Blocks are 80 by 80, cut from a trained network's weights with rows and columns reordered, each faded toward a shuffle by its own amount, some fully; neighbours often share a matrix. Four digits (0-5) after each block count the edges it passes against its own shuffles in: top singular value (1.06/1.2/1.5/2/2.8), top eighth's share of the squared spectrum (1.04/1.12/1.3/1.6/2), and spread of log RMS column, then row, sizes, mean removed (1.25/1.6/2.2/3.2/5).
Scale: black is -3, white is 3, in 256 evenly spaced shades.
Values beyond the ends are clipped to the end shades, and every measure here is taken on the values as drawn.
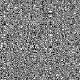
3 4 2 2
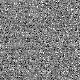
1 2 2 0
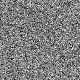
1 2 0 0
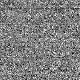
2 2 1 1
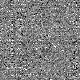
2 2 2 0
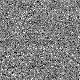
1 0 0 0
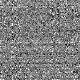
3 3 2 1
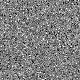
0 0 0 0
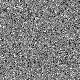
0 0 0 0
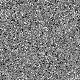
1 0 0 0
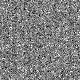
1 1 0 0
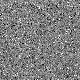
0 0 0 0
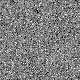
0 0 0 0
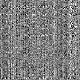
3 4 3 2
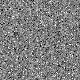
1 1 0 0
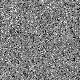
1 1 0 0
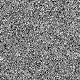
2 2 0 0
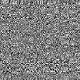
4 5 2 3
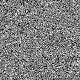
1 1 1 0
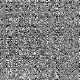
3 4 3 1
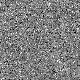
1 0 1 0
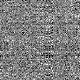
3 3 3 1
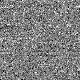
1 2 1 0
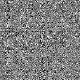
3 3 3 1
